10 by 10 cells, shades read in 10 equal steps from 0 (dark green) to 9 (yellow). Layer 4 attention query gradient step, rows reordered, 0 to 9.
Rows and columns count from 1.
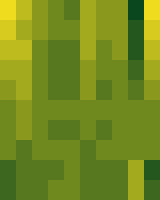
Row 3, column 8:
5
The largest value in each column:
9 7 5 4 4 6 5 5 6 9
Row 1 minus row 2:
1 1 0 0 -1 0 0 0 -1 1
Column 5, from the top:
3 4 3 3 3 4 3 4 4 4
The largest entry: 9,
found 2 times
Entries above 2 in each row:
9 9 9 9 10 10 10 10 8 8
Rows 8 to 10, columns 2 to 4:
3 4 4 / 3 3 3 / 3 3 4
